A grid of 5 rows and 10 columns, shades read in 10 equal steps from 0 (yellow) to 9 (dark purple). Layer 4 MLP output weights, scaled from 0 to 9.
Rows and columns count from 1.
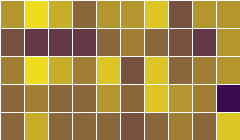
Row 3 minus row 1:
1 0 0 -1 -2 3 0 -1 1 0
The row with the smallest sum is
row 1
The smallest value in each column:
3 0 2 4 1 3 1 3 3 1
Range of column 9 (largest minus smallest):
4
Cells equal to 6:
5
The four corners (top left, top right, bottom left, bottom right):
3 3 5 1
